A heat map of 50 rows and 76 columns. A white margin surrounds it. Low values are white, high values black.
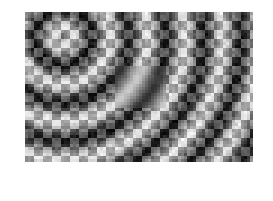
In the centre lies a patch that is calmer than the rest. The ninth with the highest average is the top left. The centre is the calmest part. There is no overall slope. The halves do not mirror each other. The ninth with the lowest average is the bottom left. Concentric rings centre on the top left.
